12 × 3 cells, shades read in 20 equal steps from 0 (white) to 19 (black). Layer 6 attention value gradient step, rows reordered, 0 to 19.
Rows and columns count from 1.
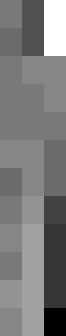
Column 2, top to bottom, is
13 13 9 10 10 9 9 8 7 7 7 7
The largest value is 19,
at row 12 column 3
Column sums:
117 109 128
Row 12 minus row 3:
-1 -2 10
